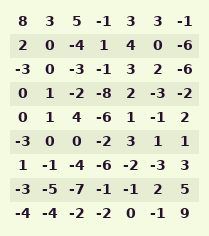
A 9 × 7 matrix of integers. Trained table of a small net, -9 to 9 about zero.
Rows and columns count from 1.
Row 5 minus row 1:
-8 -2 -1 -5 -2 -4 3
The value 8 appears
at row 1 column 1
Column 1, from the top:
8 2 -3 0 0 -3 1 -3 -4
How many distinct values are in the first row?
4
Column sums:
-2 -5 -13 -26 13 0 5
